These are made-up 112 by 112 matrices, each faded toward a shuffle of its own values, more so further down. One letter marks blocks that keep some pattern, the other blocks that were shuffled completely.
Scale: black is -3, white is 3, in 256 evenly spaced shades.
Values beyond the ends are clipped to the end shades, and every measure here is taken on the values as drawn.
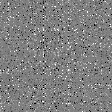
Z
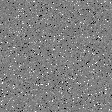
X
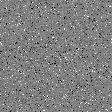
X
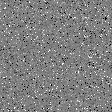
X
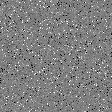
X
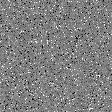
X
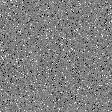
X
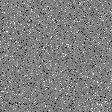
X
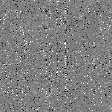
Z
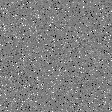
X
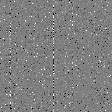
Z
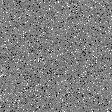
X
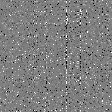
Z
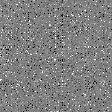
Z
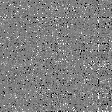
Z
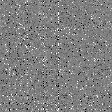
Z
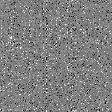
Z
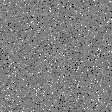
X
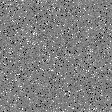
X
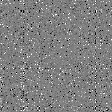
Z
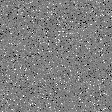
X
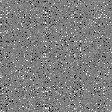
Z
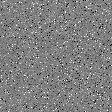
X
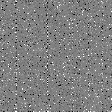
Z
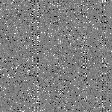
Z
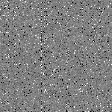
Z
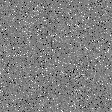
X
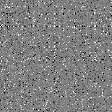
Z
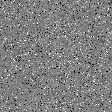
X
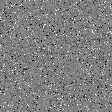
X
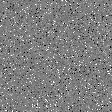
X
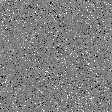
X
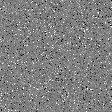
X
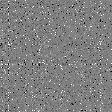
Z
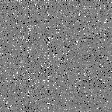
Z
